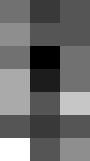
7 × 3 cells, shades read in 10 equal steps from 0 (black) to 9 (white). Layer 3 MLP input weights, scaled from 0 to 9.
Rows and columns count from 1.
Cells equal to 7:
1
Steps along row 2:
down same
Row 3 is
4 0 4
